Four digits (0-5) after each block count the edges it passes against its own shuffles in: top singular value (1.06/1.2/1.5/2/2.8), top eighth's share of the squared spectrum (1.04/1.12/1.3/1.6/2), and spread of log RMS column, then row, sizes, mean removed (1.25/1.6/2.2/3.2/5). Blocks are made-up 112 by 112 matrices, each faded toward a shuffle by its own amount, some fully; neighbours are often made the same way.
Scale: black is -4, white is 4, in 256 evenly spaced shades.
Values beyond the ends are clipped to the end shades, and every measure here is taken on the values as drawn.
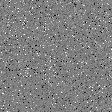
2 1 0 0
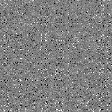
4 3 2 2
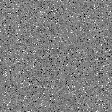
3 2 1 1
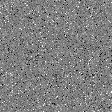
3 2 0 0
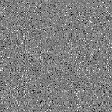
4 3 2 2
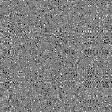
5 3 2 2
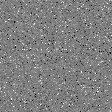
0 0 0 0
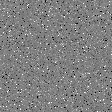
0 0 0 0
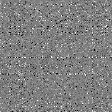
2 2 2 3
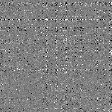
3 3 3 3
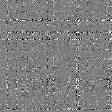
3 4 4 4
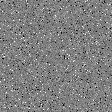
0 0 0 0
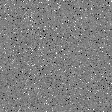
1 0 0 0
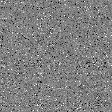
1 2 1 2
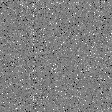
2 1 1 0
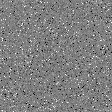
0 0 0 0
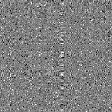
4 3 2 2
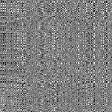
5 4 4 3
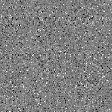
4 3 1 1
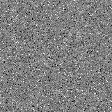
3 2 0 0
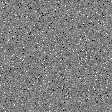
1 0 0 0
